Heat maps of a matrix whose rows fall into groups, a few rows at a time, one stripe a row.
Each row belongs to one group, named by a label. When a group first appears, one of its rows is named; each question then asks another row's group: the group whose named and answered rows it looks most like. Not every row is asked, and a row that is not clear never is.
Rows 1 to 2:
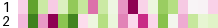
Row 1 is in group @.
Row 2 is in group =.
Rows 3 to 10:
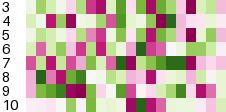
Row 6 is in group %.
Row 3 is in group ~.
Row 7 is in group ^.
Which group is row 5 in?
~
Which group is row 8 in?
=
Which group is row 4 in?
^
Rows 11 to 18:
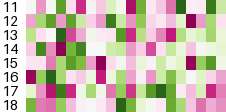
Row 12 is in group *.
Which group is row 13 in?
%
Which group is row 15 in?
~
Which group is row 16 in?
@
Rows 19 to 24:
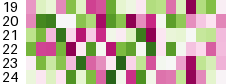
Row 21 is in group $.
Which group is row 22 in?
^
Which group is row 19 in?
*
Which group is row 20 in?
@
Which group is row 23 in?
~
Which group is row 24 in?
*
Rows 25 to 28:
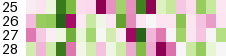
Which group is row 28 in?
%
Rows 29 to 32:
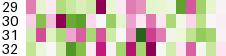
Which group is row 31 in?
%
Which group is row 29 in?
@
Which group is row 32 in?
~
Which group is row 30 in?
=
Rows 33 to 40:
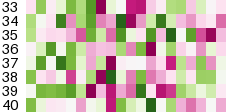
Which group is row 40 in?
^
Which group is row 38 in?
%
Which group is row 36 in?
~
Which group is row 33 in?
@
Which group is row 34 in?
^
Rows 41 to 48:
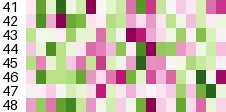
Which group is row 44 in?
~
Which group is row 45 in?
%
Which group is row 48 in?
$
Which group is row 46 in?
$
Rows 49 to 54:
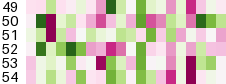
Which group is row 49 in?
*
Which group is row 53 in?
*
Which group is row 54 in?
*
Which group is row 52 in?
$
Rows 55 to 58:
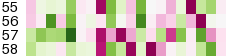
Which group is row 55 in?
*
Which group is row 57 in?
$
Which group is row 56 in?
*
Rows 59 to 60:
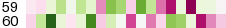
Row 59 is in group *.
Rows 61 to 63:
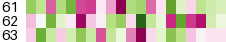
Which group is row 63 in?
@
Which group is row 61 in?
$
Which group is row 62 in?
*
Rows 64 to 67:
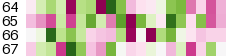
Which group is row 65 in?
^
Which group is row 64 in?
@
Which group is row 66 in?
~
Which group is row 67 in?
*
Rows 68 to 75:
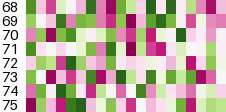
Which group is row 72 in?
*
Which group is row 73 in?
^
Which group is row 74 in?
$
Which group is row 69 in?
^
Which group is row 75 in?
=
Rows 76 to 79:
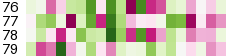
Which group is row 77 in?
@
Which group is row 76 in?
=
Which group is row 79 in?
^
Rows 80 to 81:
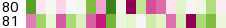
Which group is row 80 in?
%
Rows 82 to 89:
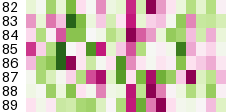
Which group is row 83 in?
=
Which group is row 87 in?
~
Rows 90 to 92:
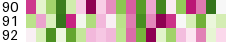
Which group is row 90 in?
~
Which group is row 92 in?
~
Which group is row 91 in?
%
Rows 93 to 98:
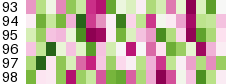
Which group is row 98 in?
%
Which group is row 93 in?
*
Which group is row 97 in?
$
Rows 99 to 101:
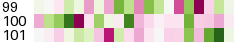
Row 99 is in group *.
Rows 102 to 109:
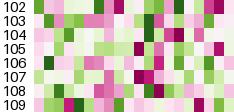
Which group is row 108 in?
~
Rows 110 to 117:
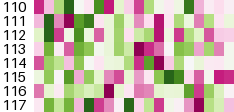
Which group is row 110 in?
@
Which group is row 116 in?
@
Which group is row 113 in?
=
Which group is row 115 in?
^
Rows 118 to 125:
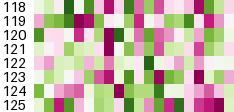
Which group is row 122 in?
*
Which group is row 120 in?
%
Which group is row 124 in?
^
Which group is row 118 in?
~
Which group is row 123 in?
~
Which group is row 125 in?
^
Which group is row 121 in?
~
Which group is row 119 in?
@
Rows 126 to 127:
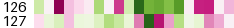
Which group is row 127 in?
=
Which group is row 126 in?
^
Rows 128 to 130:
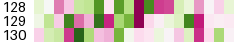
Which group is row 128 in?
=
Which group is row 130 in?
*
